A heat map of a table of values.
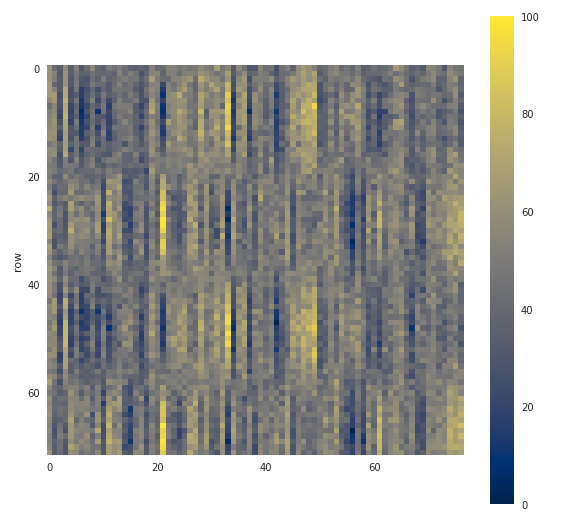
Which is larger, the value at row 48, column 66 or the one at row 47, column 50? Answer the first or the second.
the first
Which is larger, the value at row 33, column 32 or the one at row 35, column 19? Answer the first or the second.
the first
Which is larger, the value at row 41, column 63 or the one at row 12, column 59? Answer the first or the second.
the first
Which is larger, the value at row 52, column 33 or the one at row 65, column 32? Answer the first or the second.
the first
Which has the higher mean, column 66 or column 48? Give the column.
48
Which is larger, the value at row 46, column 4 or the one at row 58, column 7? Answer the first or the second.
the second
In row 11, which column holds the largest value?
33
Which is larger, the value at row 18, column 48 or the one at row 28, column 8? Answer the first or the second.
the first
